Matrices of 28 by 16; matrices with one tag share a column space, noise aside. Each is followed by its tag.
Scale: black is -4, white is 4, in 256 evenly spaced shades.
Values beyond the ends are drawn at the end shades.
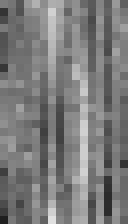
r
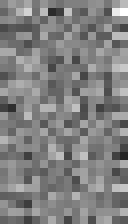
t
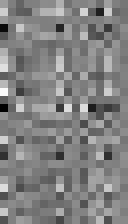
t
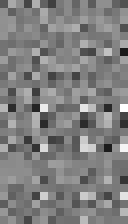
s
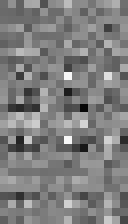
s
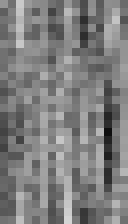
r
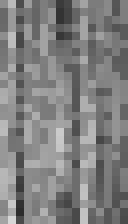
r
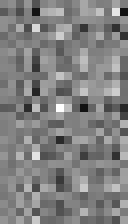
t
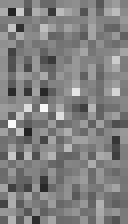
t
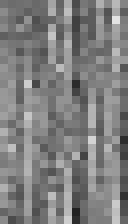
r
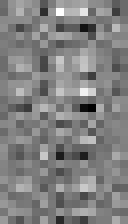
t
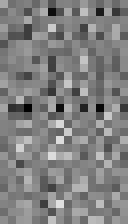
t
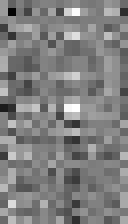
t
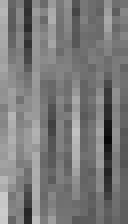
r
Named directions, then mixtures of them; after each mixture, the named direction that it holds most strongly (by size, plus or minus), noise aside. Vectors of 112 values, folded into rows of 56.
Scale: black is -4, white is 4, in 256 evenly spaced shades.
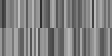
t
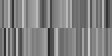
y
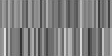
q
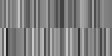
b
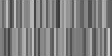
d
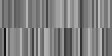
q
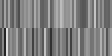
b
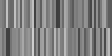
d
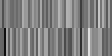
q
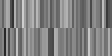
y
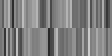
y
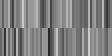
y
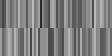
t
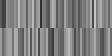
t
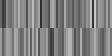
t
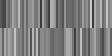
t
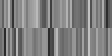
y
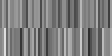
q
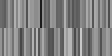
t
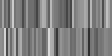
y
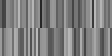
t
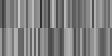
t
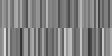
q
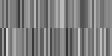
b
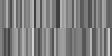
d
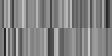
y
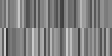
b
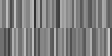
d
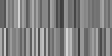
b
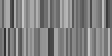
y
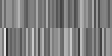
b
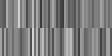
t
